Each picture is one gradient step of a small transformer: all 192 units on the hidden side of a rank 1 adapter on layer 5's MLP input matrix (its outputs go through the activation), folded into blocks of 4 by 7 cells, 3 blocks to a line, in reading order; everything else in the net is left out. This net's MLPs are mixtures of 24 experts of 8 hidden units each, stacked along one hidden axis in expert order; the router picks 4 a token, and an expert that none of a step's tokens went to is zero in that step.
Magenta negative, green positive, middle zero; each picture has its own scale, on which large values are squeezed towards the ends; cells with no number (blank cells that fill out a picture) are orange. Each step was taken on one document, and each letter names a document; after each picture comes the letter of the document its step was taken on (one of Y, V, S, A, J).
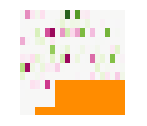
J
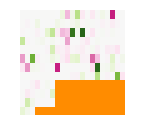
J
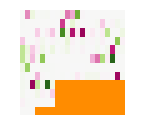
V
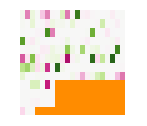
J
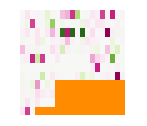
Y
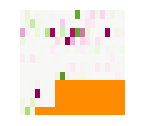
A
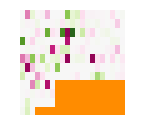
J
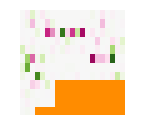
Y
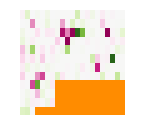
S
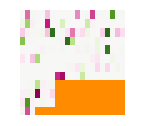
A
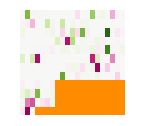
A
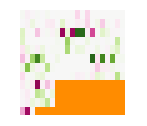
S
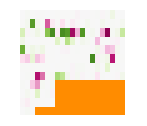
Y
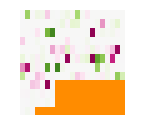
J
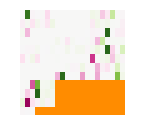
A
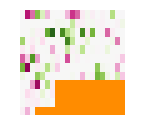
J
